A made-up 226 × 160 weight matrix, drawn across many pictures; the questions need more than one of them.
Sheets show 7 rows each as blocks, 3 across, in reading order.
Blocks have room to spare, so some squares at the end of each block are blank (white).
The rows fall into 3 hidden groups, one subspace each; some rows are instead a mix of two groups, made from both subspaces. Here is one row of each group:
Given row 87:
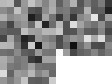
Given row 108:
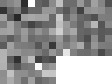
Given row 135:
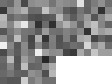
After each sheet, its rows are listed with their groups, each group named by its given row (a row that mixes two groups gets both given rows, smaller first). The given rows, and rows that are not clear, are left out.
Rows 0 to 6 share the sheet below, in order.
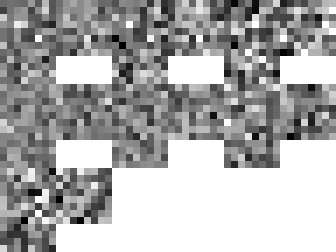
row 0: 135
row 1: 135
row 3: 135
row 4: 135
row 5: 135
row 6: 87
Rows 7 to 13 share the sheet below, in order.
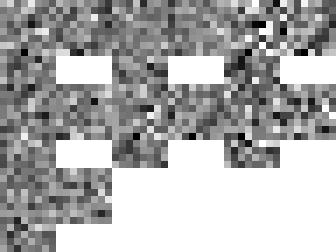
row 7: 87
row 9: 87
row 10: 87
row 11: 87
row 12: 108
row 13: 108
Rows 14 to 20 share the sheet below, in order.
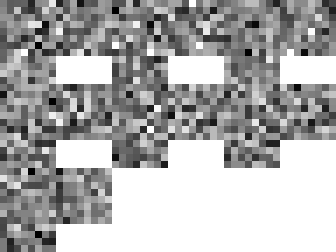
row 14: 87
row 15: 135
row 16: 87 and 135
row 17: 108
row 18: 87
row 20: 108
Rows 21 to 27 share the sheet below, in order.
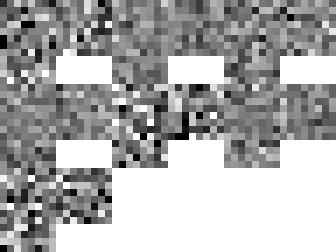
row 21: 108 and 135
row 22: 135
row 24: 108
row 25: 135
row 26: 108
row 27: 108
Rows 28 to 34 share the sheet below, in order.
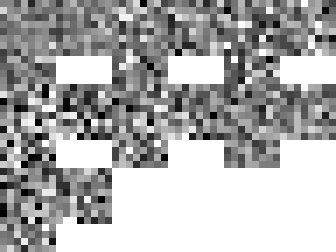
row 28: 108
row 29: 108
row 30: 135
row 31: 135
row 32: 135
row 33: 135
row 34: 135
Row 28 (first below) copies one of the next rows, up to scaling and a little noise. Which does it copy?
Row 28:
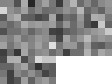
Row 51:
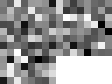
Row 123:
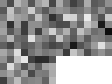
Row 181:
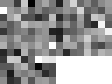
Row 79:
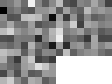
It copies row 181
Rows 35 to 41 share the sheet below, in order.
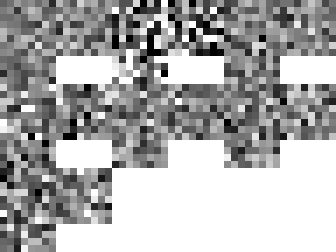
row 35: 87
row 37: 108 and 135
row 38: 135
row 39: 108
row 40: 135
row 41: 135
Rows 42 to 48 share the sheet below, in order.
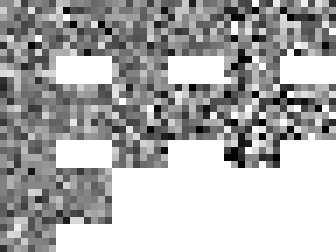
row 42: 108
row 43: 135
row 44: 108
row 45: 135
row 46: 135
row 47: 108
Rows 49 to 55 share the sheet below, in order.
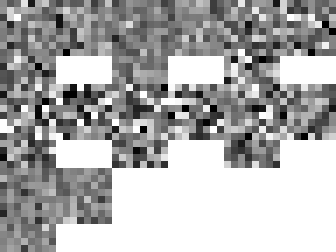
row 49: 108
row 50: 135
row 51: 108
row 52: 135
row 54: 87
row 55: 135
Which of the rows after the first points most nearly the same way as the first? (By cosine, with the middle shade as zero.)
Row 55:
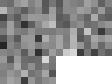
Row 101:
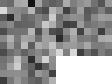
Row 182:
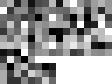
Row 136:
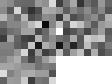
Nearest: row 101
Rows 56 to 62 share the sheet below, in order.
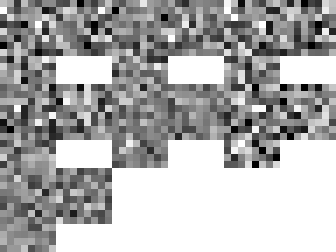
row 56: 135
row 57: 108
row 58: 135
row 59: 108 and 135
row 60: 108
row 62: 87
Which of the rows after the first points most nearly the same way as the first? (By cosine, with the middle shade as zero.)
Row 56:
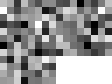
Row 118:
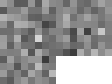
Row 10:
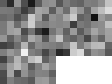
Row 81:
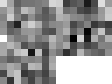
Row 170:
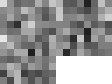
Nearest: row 81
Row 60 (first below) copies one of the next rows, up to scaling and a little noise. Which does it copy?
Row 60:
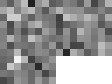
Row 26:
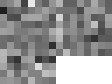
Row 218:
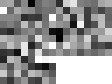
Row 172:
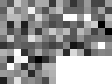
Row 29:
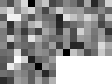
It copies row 29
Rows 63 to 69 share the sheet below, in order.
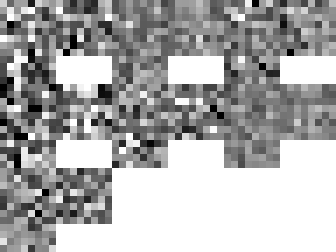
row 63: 108 and 135
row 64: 135
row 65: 108
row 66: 135
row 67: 108
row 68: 135
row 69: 87
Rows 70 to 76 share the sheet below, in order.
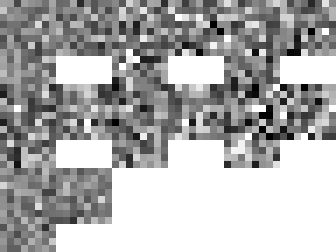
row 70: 87 and 135
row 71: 108
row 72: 135
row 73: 135
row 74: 135
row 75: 87
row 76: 135
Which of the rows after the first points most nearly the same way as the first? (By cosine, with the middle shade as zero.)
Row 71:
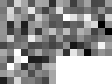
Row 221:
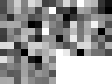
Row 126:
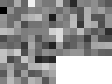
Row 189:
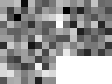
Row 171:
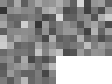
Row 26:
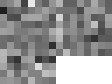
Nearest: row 126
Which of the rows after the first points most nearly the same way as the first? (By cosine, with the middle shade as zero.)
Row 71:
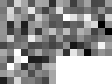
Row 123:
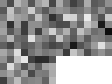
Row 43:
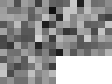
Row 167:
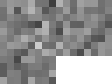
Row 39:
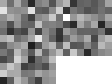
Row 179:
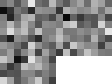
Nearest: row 123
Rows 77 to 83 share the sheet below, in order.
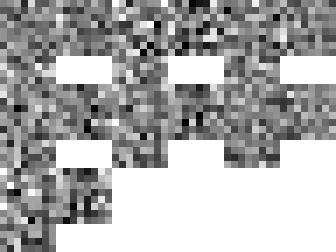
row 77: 108
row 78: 87 and 135
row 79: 108
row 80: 135
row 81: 135
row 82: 108
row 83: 135
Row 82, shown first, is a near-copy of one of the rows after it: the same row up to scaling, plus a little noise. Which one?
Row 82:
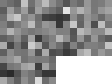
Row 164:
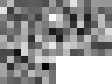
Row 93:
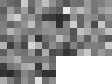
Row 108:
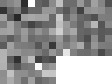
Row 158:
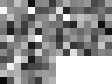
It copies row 93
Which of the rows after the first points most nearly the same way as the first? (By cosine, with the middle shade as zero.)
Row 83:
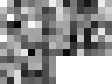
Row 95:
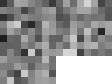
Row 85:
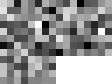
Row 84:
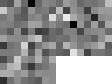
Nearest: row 85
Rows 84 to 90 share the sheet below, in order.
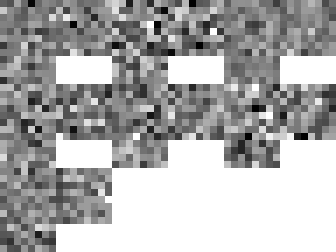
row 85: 135
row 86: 87 and 135
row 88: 87
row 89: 87
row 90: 108
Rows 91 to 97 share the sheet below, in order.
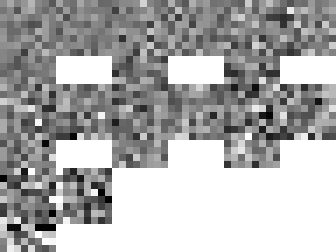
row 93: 108
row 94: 135
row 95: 135
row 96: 87
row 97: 108
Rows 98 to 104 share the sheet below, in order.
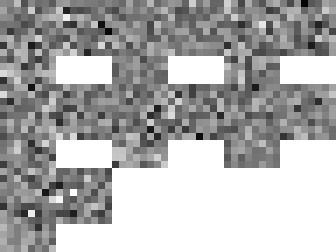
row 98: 108
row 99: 135
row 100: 135
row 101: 108 and 135
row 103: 87
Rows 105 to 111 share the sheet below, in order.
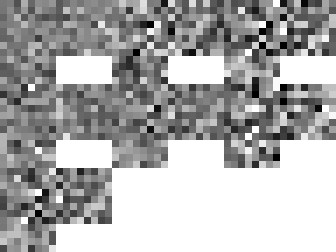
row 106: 87
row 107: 87
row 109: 87
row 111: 87
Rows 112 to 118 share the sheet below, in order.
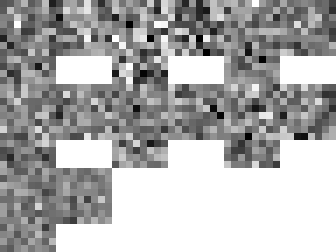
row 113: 135
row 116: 108
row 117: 87
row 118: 135
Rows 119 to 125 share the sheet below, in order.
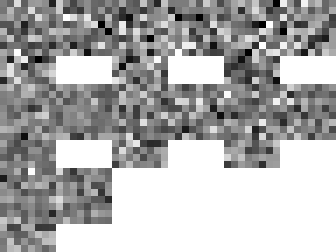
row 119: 108
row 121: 87
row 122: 87
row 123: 108
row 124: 108
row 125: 108
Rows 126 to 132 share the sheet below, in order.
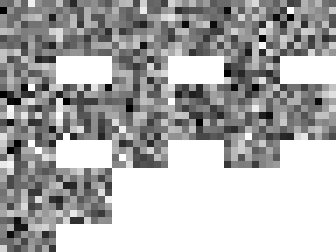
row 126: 108
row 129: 108
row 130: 108 and 135
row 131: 87
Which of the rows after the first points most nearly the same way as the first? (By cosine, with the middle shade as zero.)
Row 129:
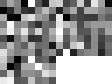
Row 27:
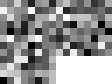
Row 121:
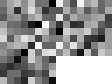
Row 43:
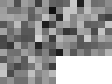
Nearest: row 121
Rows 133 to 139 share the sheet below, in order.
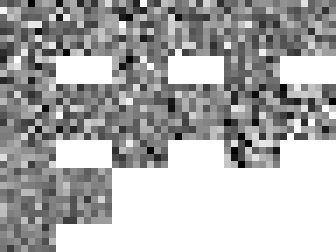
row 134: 108
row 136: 87
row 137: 108
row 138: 108 and 135
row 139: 135
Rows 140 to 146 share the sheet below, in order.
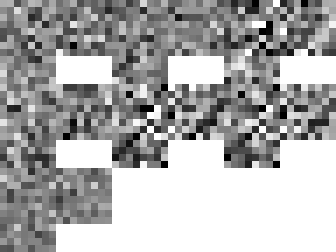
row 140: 87
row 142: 87
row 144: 87
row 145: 87
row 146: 108
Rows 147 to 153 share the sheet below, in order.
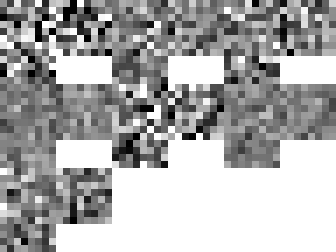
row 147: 135
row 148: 87
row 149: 108
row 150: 135
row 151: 87
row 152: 87
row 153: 87 and 135
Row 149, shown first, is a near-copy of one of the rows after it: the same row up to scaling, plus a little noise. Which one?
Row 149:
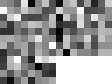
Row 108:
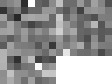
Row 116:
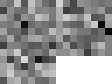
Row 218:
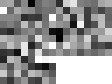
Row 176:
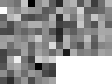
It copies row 176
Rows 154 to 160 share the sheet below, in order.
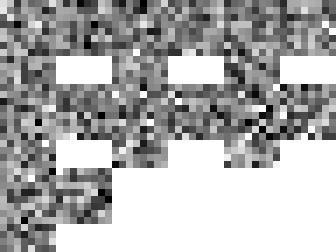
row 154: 135
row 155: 87
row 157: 135
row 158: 108
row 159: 87
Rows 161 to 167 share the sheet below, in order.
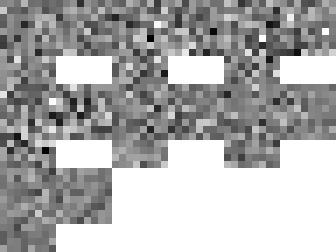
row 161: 135
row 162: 135
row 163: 135
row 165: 87
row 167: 87
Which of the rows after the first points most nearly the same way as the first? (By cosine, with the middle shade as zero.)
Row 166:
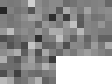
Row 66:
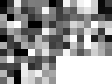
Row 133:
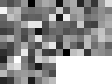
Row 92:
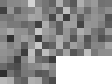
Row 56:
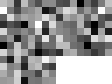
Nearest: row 92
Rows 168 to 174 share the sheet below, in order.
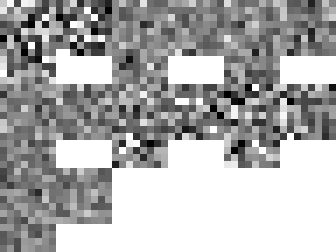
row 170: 135
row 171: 135
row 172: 108
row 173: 108
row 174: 135
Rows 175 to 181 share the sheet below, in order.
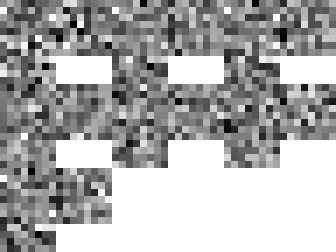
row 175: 108
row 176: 108
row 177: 108
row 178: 87
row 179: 108
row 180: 135
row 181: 108
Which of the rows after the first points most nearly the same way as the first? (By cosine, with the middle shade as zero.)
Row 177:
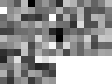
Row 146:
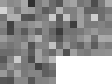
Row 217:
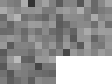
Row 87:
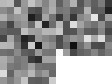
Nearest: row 146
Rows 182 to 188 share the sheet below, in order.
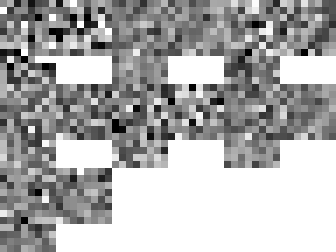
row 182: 108
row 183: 87
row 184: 87
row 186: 135
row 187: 87
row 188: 87 and 135
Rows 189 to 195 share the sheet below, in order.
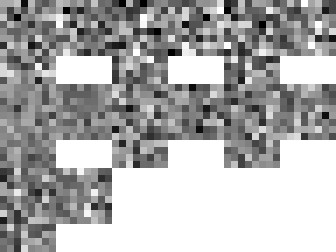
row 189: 108
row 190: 87
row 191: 135
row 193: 135
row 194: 135
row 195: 135
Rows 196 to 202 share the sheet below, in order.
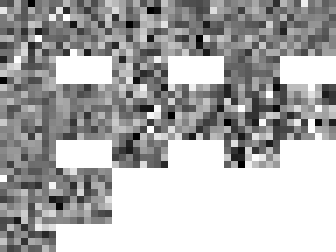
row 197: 135
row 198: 87
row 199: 135
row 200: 87
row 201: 135
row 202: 108
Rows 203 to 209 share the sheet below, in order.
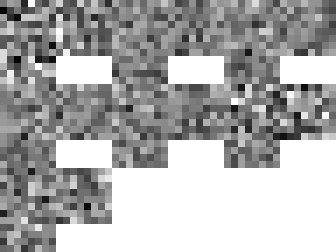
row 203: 108
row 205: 87
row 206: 87
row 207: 135
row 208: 108 and 135
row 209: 87 and 135
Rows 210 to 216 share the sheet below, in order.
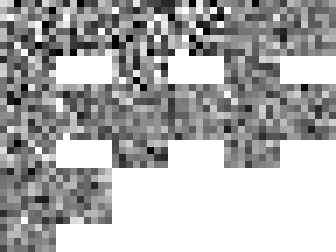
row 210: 135
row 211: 135
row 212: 108
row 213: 108
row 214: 108
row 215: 135
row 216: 87
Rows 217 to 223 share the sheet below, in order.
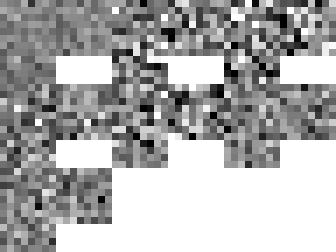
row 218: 108
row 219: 108
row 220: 135
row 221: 87 and 135
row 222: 135
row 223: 135
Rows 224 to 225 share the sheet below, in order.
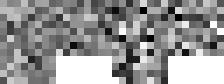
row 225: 108
